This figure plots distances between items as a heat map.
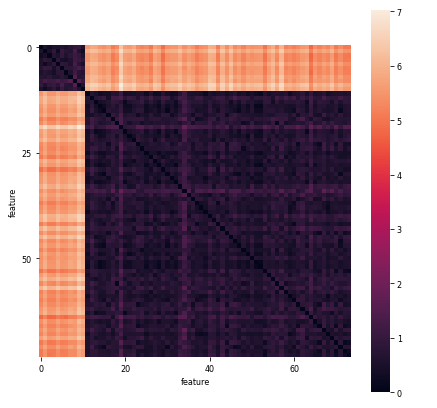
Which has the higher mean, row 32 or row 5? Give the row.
5
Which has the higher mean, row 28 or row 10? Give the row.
10
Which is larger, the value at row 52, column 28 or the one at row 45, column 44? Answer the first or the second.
the second
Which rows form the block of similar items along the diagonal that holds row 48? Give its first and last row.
11 to 73
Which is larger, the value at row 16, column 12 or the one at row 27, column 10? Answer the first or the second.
the second
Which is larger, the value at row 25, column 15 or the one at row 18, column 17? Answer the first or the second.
the second
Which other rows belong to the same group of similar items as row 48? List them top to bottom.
11, 12, 13, 14, 15, 16, 17, 18, 19, 20, 21, 22, 23, 24, 25, 26, 27, 28, 29, 30, 31, 32, 33, 34, 35, 36, 37, 38, 39, 40, 41, 42, 43, 44, 45, 46, 47, 49, 50, 51, 52, 53, 54, 55, 56, 57, 58, 59, 60, 61, 62, 63, 64, 65, 66, 67, 68, 69, 70, 71, 72, 73
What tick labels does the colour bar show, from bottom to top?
0, 1, 2, 3, 4, 5, 6, 7
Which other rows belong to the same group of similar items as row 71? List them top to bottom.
11, 12, 13, 14, 15, 16, 17, 18, 19, 20, 21, 22, 23, 24, 25, 26, 27, 28, 29, 30, 31, 32, 33, 34, 35, 36, 37, 38, 39, 40, 41, 42, 43, 44, 45, 46, 47, 48, 49, 50, 51, 52, 53, 54, 55, 56, 57, 58, 59, 60, 61, 62, 63, 64, 65, 66, 67, 68, 69, 70, 72, 73
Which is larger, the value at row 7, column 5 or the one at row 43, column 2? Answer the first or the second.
the second
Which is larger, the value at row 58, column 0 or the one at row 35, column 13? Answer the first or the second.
the first
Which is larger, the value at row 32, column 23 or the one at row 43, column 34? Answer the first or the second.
the second
